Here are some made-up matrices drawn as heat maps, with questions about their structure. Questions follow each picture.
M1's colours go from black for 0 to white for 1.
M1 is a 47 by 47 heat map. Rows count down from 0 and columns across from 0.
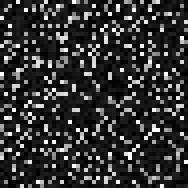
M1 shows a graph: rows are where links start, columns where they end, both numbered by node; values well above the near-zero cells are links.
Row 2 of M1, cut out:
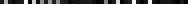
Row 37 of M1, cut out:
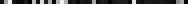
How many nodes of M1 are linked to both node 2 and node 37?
6
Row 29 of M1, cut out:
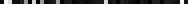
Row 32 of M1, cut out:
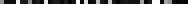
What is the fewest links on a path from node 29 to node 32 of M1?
4
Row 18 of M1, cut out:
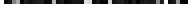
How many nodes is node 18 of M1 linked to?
10
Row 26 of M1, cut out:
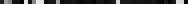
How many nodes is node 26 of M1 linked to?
10
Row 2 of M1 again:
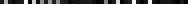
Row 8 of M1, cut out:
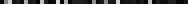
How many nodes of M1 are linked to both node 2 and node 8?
7
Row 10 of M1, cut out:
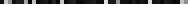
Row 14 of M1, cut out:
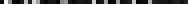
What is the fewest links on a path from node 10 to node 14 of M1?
2
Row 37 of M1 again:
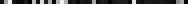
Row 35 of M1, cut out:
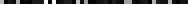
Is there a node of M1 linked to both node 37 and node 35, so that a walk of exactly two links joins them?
no
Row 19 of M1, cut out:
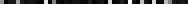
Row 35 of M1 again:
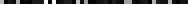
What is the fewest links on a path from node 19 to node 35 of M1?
1
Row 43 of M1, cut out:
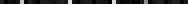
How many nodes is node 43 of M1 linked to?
4
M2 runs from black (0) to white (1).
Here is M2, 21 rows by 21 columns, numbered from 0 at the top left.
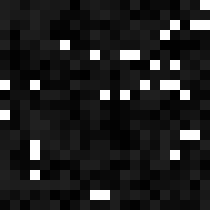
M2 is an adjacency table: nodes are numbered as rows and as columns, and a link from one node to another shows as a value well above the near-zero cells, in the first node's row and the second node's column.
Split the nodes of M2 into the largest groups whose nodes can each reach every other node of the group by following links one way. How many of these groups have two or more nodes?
0
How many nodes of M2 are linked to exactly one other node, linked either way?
2
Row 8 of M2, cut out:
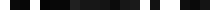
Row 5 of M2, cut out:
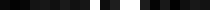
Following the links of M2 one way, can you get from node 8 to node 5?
no
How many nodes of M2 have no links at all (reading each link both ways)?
2
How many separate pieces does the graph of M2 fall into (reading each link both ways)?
3
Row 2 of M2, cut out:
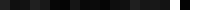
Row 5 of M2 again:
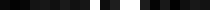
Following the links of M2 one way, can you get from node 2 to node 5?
no
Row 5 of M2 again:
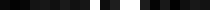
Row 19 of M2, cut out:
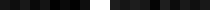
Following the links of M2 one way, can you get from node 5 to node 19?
yes
